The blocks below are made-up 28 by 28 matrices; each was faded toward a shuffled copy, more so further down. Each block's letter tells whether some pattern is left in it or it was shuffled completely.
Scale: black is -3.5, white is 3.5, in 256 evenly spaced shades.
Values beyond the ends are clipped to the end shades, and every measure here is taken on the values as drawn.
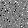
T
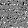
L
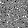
T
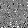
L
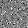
T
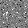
T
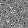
T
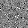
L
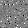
L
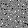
T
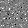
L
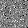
T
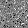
T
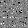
L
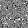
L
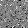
T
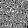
T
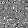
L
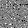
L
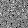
T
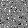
T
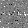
L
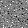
T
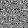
L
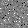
T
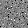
T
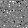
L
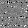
L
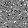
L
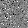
T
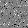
T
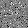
T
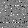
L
